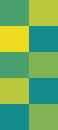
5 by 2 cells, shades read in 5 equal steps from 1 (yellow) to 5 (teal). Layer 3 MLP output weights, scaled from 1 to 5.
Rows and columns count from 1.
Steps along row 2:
up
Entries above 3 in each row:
1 1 1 1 1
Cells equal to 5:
3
